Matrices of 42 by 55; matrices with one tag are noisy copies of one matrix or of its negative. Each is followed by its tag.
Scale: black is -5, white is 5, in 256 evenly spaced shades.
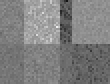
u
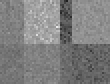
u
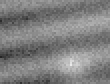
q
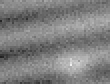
q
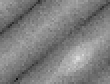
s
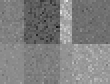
u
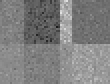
u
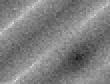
s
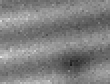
q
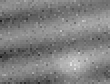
q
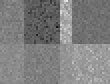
u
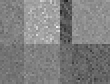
u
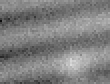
q
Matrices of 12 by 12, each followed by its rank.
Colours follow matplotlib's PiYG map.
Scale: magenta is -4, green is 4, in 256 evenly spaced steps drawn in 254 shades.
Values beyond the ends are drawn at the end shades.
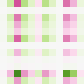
one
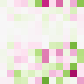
two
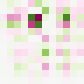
two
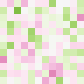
full rank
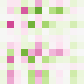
two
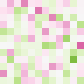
full rank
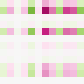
one
